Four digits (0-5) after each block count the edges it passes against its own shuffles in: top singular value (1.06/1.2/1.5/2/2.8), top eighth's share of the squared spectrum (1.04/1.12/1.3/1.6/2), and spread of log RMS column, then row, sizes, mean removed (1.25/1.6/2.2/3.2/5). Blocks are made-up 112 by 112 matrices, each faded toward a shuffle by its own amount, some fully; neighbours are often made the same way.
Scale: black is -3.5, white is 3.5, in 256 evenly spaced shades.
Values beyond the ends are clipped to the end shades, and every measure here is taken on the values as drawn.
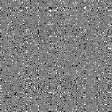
5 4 3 2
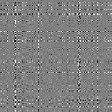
5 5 4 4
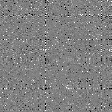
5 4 2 2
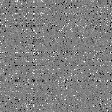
4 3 2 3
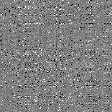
4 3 2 2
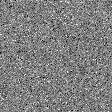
0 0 0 0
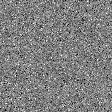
0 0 0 0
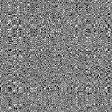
5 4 3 3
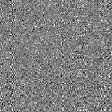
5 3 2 2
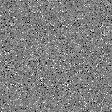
3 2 1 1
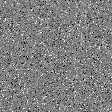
0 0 0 0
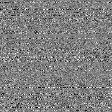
2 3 0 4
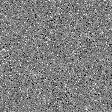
0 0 0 0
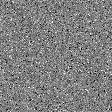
0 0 0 0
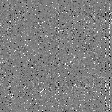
4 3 2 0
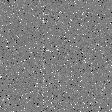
2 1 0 0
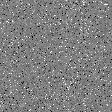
2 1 0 0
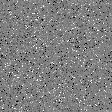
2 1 0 0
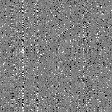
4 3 3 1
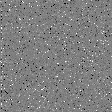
2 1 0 0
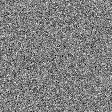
1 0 0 0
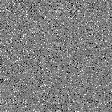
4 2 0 1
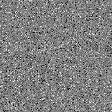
4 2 1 1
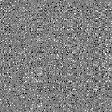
5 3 2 2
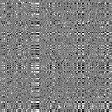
5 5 4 4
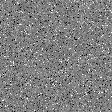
0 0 0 0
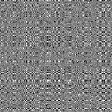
5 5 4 4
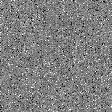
3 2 0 0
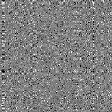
5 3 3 2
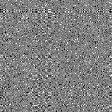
5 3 2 3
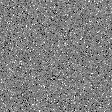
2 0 0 0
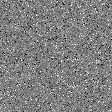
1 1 0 0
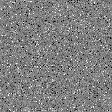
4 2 0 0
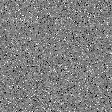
2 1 0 0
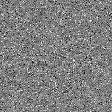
3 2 0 0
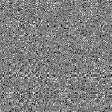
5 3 2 2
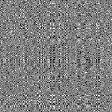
5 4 3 3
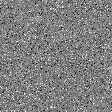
2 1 0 0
